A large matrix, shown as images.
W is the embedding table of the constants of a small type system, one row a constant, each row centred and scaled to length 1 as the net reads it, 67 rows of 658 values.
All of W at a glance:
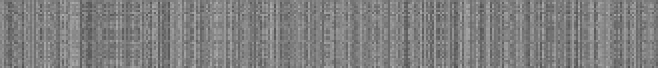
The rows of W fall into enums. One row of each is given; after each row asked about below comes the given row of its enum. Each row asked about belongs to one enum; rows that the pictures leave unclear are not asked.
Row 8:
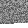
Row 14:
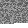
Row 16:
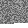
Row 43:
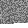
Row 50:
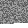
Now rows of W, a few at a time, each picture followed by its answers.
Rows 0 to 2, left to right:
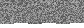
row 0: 14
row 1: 8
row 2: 16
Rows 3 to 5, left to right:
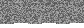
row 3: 16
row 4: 14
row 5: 50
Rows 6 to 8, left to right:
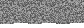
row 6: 50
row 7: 50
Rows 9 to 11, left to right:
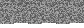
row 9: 14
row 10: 50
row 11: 50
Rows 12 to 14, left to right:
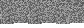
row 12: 43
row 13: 43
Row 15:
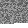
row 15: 14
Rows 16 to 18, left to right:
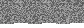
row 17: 16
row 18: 14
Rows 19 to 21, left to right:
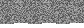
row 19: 16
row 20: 16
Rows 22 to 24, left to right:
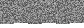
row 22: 50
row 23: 8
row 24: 43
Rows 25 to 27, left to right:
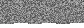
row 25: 16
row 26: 50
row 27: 8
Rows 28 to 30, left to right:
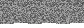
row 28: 50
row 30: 14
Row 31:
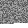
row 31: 50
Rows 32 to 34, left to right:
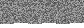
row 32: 50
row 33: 14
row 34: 43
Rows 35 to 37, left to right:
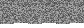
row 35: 50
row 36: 14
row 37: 50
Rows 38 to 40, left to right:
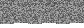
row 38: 50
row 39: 14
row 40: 50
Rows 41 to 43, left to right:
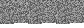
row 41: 8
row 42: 43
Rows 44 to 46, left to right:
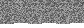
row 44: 16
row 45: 14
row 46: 14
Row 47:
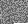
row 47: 43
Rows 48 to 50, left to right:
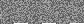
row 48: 43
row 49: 16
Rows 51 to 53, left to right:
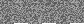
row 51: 16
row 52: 14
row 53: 16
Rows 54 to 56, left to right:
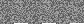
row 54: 16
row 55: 16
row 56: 50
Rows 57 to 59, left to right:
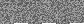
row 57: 14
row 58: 16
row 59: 43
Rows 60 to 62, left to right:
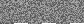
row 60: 8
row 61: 50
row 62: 16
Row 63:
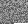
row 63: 8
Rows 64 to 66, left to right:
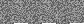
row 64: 16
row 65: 16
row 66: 43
